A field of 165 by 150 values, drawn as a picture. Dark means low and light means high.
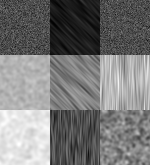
The table splits into 3 rows of 3 panels. Panel 1,1: low, fine-grained. Panel 1,2: very low, slanting down to the right, faint in contrast. Panel 1,3: low, fine-grained. Panel 2,1: high, blotchy, faint in contrast. Panel 2,2: middling, slanting down to the right. Panel 2,3: high, streaked downward. Panel 3,1: very high, blotchy, faint in contrast. Panel 3,2: low, streaked downward. Panel 3,3: middling, blotchy.
